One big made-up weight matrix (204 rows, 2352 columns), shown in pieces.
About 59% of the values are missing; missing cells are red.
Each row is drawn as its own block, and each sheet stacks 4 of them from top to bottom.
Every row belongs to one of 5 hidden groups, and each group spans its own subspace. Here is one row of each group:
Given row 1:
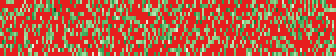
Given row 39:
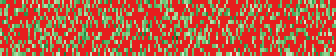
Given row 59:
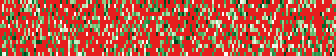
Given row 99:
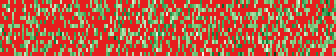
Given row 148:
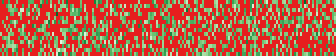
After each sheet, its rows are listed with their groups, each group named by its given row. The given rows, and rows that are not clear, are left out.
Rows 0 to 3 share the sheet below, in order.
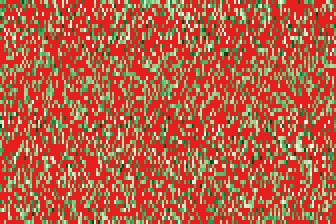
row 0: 59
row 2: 39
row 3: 1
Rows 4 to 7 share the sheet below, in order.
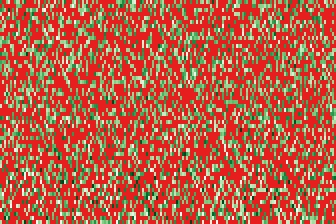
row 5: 59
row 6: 59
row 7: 99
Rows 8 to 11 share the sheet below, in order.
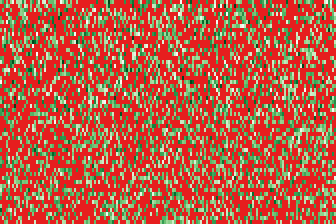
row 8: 99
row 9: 148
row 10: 1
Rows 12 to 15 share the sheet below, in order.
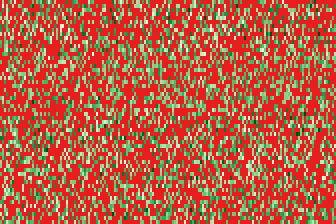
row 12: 1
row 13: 1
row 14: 148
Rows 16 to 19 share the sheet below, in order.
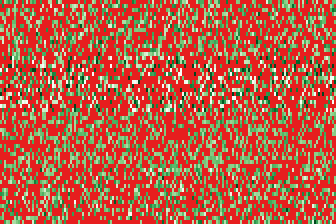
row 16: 1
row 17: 39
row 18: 59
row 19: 39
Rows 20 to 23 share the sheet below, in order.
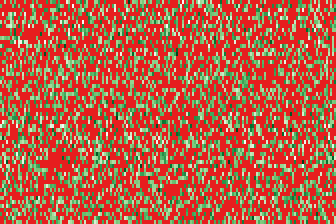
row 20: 148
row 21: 59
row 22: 99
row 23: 148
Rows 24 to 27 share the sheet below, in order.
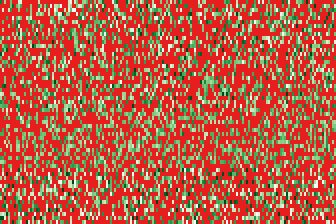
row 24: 1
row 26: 59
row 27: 59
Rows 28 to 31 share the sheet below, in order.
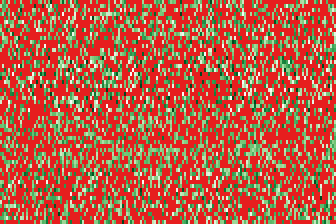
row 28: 39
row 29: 1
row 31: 59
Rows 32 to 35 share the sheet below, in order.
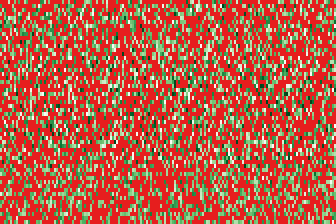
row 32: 59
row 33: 39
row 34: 99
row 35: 148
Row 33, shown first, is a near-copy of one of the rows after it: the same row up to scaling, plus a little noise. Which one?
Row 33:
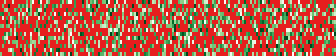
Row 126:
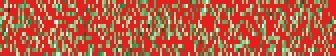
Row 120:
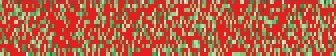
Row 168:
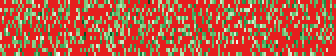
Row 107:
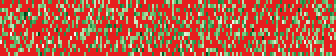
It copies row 168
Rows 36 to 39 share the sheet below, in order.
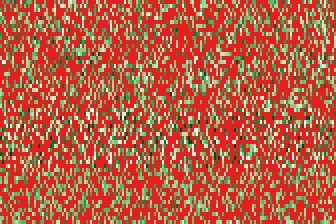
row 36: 1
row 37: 1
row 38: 148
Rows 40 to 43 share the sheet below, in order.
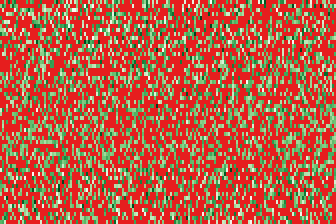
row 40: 1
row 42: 148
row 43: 99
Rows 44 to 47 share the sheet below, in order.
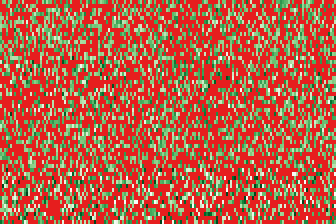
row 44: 59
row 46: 148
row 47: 39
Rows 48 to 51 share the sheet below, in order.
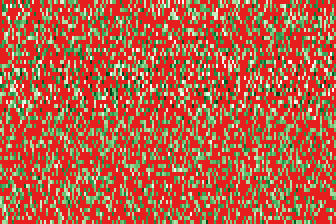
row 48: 59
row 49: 99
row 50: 1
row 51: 148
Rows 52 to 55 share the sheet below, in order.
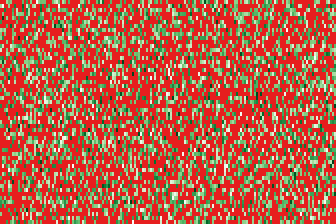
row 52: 148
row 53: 1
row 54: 59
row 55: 39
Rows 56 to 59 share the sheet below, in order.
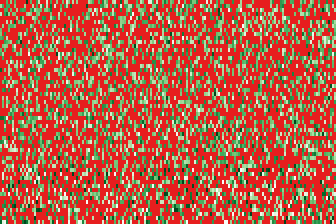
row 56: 1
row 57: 39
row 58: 59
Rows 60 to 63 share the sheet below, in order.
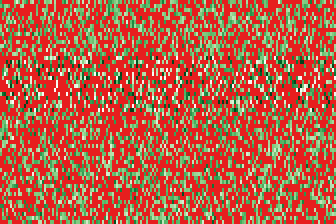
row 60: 99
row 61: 39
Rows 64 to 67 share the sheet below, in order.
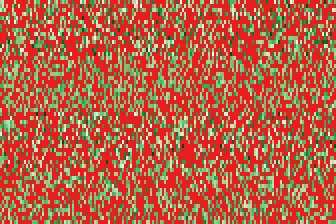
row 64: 1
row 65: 59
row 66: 39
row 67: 1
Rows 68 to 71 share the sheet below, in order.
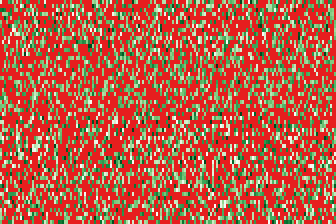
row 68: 59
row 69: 59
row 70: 148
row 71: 39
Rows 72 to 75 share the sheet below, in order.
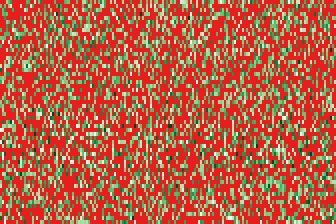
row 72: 59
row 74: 99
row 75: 59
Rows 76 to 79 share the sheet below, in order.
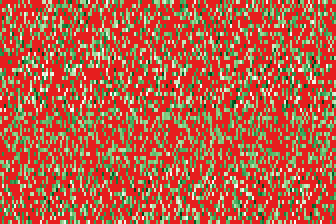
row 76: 39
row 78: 1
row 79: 39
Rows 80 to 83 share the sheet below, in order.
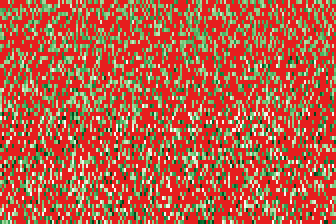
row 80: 148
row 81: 99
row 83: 1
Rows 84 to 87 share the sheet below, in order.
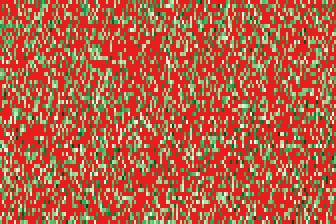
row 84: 39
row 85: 148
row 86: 148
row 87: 99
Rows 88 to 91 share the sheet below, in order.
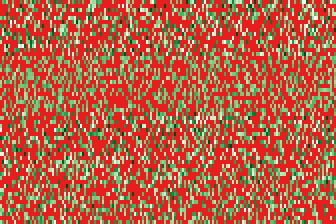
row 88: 59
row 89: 99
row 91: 1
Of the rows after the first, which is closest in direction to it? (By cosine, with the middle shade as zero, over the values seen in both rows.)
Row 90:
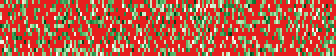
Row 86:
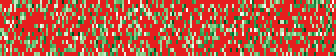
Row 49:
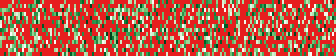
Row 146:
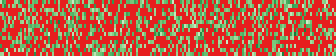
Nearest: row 86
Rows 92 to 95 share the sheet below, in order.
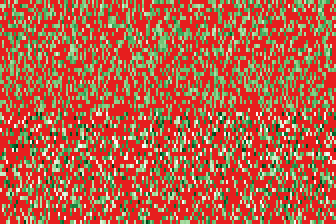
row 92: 59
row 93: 1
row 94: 39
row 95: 59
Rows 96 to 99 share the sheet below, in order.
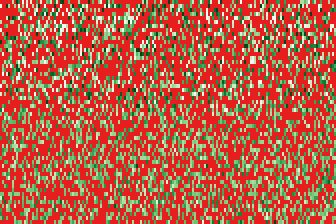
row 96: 59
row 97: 59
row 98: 148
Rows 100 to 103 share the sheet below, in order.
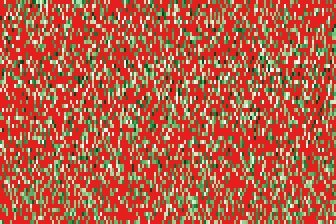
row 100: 59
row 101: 148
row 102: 39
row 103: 59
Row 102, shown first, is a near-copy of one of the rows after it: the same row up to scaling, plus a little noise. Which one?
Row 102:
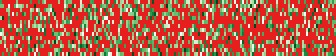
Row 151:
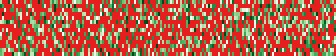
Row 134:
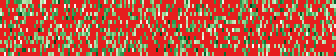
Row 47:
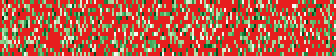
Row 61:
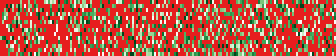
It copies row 47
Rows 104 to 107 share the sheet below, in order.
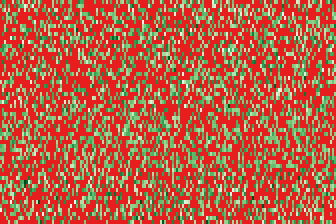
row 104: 99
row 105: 99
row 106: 59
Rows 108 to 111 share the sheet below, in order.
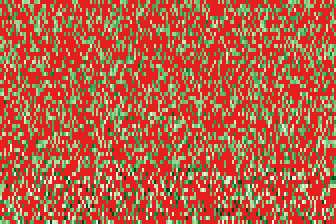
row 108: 59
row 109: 99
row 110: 99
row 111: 1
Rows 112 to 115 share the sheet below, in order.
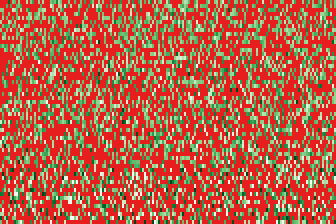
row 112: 1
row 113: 59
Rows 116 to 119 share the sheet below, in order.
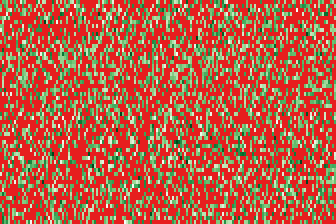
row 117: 99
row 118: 1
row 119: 148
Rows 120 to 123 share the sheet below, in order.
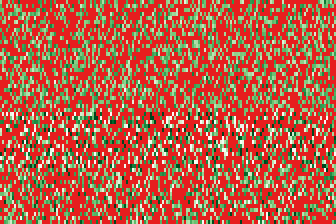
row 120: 39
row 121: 39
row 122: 39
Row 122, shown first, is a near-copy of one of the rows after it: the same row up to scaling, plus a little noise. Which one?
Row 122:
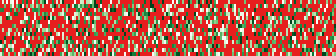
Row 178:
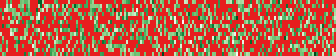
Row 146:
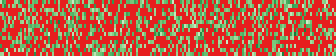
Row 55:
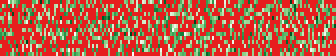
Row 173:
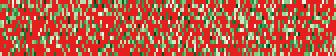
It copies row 173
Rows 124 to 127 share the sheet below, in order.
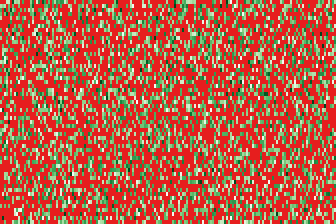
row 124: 99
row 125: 148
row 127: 148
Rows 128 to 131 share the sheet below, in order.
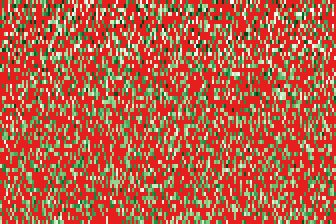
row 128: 148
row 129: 148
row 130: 59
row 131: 99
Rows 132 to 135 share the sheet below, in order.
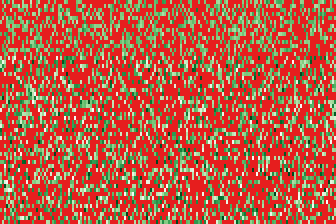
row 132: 59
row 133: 1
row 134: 39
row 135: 1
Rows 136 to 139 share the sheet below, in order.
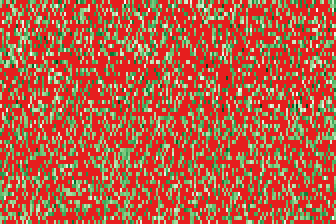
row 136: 148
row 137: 148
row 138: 39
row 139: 59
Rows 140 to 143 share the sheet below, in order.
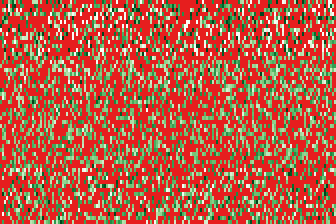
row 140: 148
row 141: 1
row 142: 1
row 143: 99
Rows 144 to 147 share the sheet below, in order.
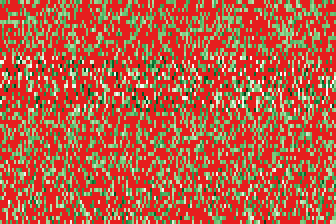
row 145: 59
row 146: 39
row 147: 39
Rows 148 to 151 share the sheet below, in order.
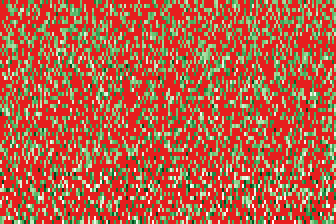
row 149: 148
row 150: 39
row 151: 39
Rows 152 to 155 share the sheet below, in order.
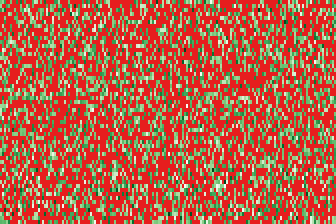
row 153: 1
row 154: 1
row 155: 148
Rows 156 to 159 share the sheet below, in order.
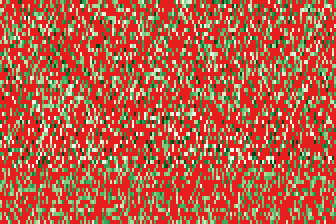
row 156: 148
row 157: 1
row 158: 39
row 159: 1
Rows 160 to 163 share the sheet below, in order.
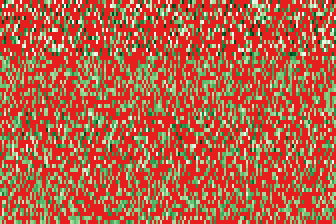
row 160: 148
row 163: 99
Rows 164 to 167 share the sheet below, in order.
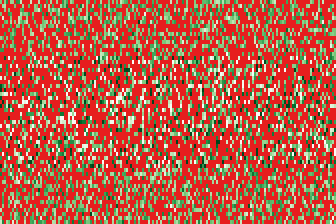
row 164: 59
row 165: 99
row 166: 1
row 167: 59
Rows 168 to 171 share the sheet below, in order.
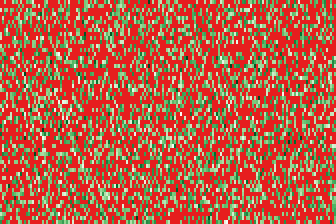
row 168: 39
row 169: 148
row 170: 99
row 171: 59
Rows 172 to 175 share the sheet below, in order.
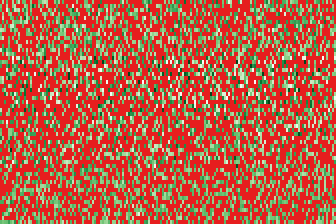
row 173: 39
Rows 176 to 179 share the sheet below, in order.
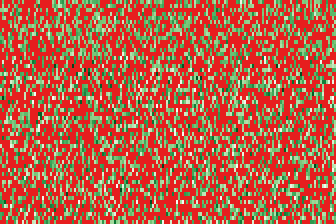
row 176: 59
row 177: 1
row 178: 39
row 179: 99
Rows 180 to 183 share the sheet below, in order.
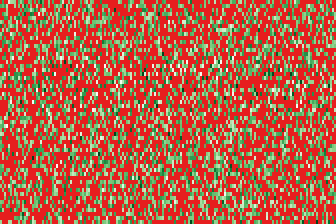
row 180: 39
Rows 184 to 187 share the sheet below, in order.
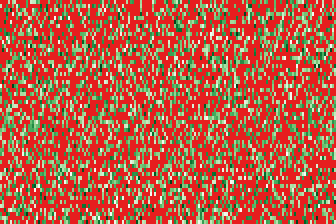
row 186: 39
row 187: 39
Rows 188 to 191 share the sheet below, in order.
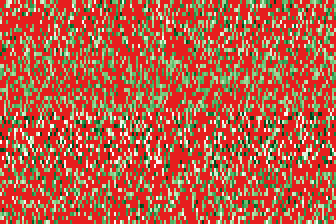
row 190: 99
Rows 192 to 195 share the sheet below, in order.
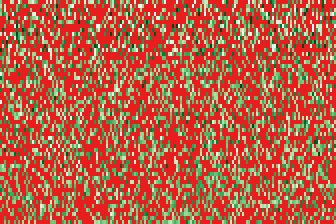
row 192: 39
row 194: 148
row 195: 39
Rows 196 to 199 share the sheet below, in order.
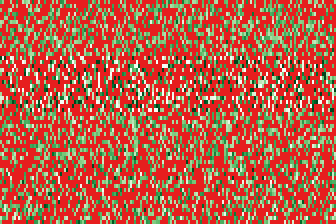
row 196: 59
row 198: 1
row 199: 148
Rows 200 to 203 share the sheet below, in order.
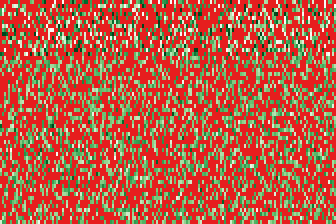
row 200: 148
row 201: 99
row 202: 99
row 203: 1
